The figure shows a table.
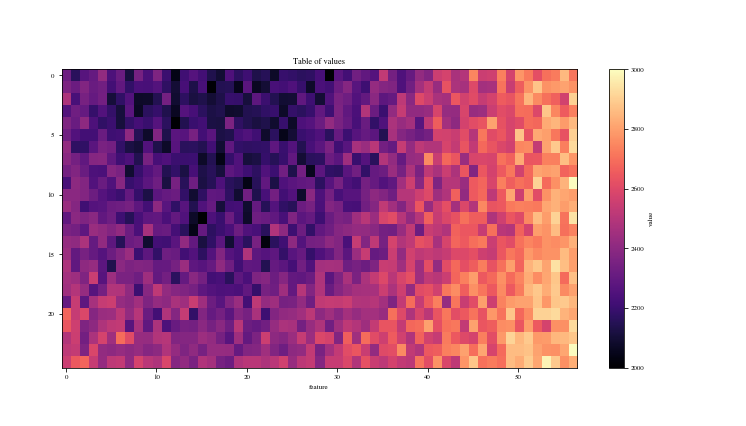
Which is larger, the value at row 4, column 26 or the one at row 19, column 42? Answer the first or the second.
the second
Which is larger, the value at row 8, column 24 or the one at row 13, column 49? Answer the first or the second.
the second
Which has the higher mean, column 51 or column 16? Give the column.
51
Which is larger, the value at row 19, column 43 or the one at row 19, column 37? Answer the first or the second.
the first
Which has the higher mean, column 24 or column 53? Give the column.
53
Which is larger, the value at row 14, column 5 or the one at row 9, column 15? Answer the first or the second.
the first
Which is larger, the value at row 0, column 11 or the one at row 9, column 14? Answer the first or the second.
the second
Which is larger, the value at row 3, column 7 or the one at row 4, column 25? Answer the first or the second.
the first
